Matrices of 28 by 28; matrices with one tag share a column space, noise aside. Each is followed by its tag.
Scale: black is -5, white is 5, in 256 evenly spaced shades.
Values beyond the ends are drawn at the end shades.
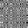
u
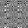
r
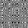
u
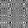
u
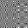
r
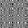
u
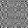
r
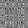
u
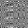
r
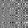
u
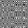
r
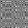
r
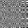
r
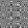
r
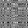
u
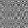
r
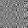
r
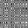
u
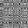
u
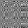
r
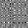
u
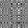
u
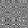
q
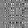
u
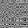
q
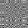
q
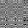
q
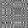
u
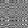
q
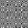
r
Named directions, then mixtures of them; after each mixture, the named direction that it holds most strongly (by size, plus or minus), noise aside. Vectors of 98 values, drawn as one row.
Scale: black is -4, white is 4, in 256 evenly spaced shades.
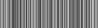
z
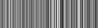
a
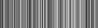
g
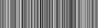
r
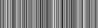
a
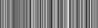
z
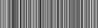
z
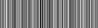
r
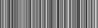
z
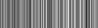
g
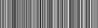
z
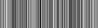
z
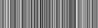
r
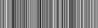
z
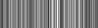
a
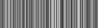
a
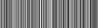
z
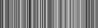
g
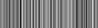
r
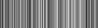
g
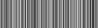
z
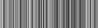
g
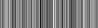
r
